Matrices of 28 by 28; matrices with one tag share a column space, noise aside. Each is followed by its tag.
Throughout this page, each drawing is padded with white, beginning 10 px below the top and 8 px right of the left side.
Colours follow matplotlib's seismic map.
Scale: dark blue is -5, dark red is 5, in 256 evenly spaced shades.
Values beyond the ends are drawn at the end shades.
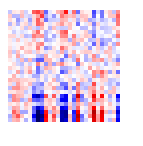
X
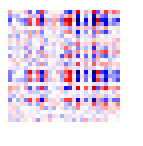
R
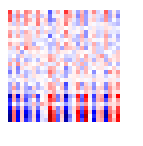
X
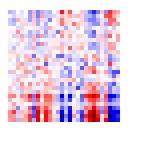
X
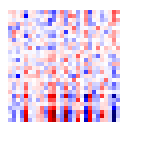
X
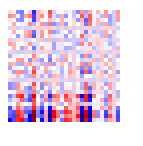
X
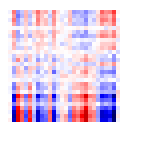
X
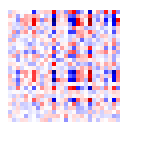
R
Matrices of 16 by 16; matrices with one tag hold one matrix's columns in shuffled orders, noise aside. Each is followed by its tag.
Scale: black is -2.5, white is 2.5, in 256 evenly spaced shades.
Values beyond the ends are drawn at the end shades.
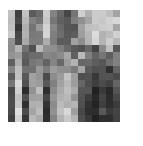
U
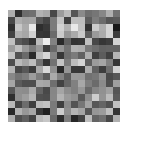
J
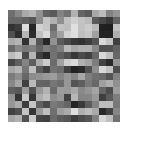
J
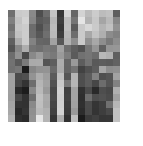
U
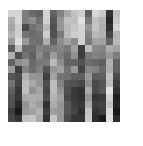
U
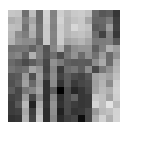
U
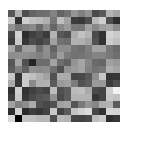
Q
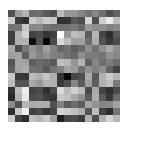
Q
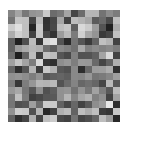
J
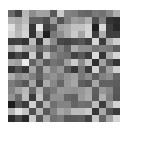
J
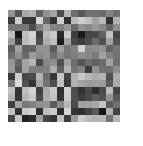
Q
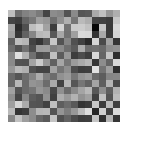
J
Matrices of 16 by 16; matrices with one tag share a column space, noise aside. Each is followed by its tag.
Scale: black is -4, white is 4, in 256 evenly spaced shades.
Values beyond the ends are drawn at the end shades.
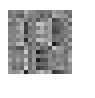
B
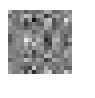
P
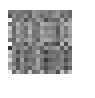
B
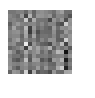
B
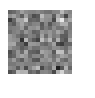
P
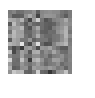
B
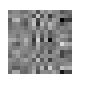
P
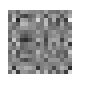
P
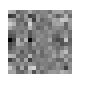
P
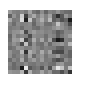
P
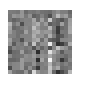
B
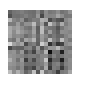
B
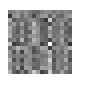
B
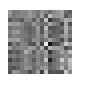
B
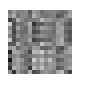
B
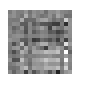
B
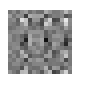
P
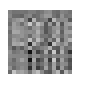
B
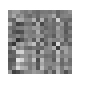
B
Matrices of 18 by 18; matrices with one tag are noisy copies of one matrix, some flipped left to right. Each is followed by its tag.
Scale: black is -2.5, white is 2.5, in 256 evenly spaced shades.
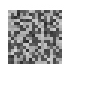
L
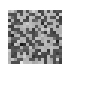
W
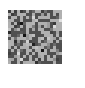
L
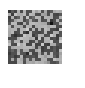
W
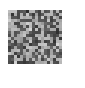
L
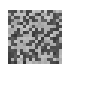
W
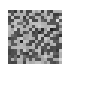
W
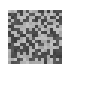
W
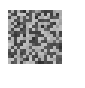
L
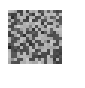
W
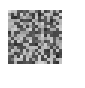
L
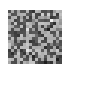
L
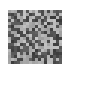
W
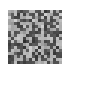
L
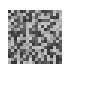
L
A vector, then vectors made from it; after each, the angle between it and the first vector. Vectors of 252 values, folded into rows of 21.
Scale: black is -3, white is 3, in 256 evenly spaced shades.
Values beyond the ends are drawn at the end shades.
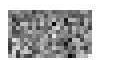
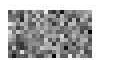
orthogonal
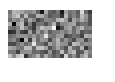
orthogonal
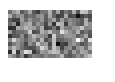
partly aligned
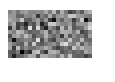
partly opposed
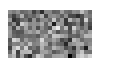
nearly parallel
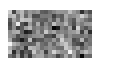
partly opposed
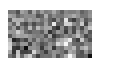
nearly opposite
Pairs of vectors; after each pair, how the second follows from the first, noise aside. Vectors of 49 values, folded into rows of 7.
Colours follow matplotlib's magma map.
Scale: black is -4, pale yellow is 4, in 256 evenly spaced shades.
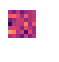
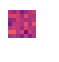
shrunk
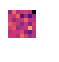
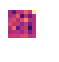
sign-scrambled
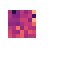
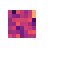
sign-scrambled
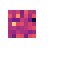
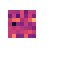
negated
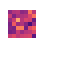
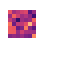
negated
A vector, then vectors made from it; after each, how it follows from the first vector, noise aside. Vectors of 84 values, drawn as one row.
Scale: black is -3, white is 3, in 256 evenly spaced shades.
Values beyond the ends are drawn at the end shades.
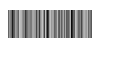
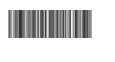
negated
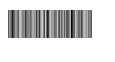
copied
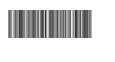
negated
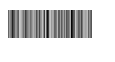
copied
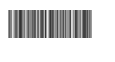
negated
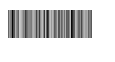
copied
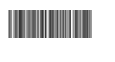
negated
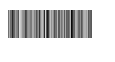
copied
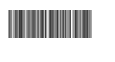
negated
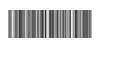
negated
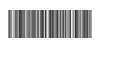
negated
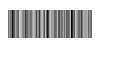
copied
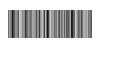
copied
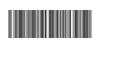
negated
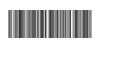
negated
